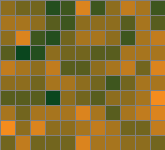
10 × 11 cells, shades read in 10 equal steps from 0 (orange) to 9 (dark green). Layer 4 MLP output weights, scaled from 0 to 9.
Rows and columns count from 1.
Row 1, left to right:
4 5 5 8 7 1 7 4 2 3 7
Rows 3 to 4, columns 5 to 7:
5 3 3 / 5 5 6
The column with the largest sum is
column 4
